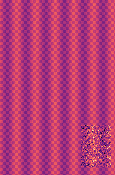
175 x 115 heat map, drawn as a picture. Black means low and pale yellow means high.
Upright stripes repeat 6 times across the table. Values change most from cell to cell in the bottom right. An odd patch, rougher than its surroundings, sits in the bottom right. On average the colour sits 50% of the way up the scale.
